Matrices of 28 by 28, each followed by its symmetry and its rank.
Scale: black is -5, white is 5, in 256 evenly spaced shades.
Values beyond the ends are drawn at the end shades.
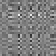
neither, rank two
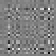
antisymmetric, rank two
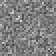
symmetric, full rank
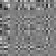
antisymmetric, rank two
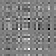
antisymmetric, rank two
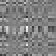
neither, rank two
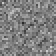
symmetric, full rank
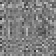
neither, rank five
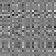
neither, rank two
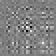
symmetric, rank three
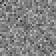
symmetric, full rank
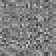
neither, rank five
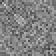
symmetric, full rank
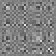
symmetric, rank three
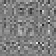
neither, rank five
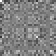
symmetric, rank three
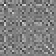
symmetric, rank three
